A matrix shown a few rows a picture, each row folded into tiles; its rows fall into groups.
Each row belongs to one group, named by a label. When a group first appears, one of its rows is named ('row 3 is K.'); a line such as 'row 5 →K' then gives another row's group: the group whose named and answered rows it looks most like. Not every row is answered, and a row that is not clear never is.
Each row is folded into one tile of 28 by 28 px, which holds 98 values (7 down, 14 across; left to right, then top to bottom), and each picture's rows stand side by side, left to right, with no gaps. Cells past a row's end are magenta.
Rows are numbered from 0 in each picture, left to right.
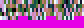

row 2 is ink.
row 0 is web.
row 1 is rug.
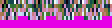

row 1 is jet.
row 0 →ink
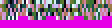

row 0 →ink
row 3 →rug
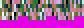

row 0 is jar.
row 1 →rug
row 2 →jet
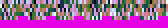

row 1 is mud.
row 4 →jet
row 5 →rug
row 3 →ink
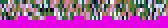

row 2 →jar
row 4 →jar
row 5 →jet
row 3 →ink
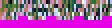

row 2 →ink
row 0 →ink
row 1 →web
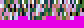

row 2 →mud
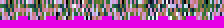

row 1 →jet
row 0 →jet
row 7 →ink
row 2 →jet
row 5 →ink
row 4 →jet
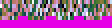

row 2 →jar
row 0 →jar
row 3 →jet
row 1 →mud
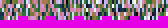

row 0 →rug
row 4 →web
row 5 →rug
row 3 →mud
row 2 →jet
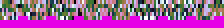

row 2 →web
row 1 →mud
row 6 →web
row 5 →web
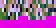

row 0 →mud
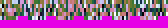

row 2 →jar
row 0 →mud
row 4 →jar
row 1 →rug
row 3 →rug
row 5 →web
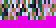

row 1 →jet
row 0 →mud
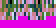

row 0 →ink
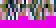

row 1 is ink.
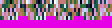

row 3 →jet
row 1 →ink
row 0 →rug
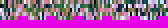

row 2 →jet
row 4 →web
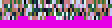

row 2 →web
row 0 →jar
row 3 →jar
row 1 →web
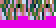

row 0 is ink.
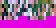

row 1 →jet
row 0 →mud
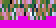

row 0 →rug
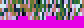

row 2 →jet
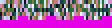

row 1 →web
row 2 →ink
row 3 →web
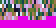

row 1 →mud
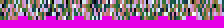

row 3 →ink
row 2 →jet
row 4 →jar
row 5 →mud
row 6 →mud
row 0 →rug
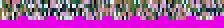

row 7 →web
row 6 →rug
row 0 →jar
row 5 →jar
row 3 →jet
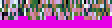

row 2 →jet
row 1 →rug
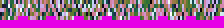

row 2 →web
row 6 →jar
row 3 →mud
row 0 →jet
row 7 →mud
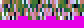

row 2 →rug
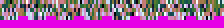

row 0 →rug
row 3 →ink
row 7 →jar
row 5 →ink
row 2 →jar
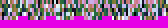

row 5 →mud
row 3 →jar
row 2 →web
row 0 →mud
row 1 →jet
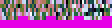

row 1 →jar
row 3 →web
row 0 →ink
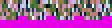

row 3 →jar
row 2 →rug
